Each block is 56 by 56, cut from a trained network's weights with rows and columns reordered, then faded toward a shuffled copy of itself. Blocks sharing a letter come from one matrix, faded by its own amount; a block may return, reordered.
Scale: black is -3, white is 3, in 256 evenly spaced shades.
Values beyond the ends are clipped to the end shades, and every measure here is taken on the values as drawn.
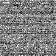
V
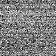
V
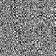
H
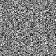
H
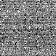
V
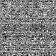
V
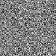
H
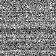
V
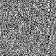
H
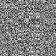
H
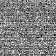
V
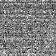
V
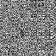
H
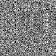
H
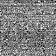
V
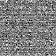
V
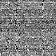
V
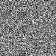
H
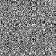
H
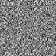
H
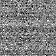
V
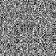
H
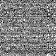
V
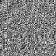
H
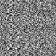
H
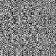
H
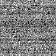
V
